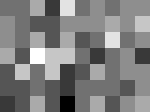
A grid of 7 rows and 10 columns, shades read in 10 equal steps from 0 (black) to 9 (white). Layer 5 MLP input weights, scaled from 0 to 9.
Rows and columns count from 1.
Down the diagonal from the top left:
4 4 6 7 2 4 6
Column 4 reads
2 3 3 7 7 3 3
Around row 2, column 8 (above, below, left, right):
4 8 5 5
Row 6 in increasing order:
2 3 3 3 3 4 4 4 4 5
